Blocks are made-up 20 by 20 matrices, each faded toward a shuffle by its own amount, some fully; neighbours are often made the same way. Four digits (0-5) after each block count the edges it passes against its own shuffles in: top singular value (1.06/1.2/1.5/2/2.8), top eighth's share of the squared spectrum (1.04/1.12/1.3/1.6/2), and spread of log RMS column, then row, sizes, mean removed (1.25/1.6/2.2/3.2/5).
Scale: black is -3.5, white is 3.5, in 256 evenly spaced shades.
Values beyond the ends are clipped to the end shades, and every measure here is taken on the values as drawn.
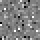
0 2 0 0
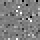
0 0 0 0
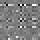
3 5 1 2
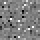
1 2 0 0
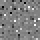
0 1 0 0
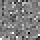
1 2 1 1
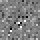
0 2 0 0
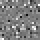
2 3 0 1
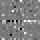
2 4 0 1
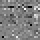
3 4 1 2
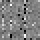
2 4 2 0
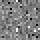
0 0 1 0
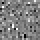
0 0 0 0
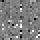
2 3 1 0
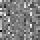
2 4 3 0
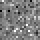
0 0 0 0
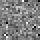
1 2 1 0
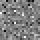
0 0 0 0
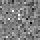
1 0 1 0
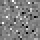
0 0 0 0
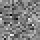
1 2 1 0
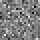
1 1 0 0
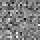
2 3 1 1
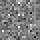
2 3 0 0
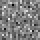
1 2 0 0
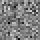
2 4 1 0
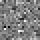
0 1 0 0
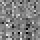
3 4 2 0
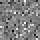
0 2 0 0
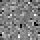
1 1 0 0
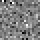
0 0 0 0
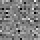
2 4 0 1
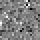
1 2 0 0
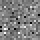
1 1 0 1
